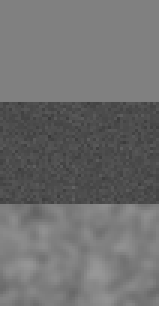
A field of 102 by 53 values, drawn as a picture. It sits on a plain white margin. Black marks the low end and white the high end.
The table splits into 3 rows of 1 panel. Panel 1,1: middling, flat. Panel 2,1: low, fine-grained, faint in contrast. Panel 3,1: middling, blotchy, faint in contrast.
